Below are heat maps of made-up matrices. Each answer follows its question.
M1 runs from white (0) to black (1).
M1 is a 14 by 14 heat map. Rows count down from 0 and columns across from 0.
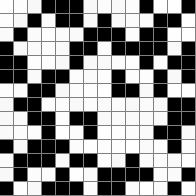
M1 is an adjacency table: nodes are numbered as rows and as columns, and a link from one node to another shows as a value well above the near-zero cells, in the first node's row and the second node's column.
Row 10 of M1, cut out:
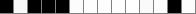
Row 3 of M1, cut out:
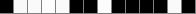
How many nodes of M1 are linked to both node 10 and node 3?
1
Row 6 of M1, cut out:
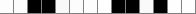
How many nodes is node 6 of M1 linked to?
5
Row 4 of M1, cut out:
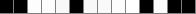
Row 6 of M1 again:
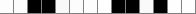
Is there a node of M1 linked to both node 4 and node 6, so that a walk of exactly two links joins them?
no
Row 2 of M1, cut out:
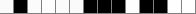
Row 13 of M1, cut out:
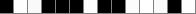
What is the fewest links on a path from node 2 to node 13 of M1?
2
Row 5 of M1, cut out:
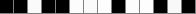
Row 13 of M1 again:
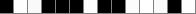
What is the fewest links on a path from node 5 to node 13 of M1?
1
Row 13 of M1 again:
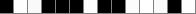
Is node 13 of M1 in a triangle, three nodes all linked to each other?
yes
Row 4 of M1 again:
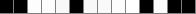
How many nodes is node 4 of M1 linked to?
6
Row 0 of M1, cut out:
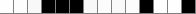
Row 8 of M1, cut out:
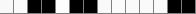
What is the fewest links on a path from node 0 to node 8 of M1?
2
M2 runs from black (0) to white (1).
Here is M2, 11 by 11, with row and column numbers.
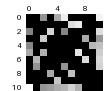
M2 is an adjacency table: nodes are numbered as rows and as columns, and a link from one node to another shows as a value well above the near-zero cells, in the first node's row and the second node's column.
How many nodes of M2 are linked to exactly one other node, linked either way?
1
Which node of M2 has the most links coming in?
node 10
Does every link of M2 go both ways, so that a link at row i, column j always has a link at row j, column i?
yes
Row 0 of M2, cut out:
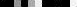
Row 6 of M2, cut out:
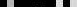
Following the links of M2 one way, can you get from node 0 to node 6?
yes
